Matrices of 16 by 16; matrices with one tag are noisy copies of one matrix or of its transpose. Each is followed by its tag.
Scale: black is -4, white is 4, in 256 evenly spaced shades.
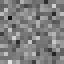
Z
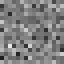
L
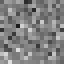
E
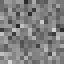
E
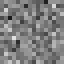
Z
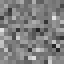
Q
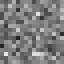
Z
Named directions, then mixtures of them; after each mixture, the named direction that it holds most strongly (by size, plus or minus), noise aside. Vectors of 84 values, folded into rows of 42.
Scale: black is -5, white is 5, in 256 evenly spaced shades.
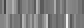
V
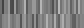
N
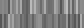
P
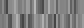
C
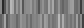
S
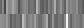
V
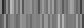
S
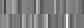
V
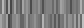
S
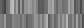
S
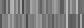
P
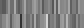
N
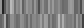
S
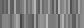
N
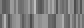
C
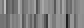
V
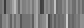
V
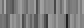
V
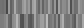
C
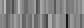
V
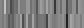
V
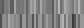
N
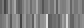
V
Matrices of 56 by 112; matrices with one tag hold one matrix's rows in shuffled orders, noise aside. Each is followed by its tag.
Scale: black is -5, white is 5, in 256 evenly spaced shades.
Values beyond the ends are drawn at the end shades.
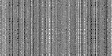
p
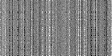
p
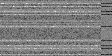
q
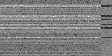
q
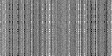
p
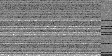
q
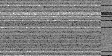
q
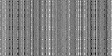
p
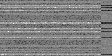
q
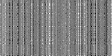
p
